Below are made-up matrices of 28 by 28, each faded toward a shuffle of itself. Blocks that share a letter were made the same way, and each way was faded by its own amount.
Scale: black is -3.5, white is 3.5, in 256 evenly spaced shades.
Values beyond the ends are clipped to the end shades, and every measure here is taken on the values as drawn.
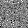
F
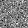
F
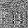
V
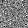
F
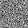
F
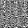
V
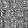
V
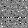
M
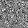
M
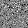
M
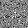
M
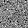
F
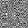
V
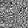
V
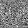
M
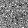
M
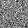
F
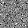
M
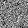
F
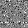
M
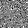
M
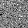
F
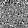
M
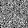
F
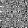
V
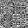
V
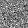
F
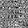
V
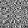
V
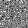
M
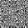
V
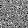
F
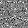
M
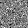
F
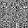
V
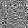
V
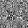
V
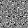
M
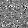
M
